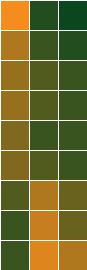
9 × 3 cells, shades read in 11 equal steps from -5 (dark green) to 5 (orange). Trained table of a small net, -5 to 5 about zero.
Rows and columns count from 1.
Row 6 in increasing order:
-3 -2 0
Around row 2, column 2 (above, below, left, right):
-4 -2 2 -4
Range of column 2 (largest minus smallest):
8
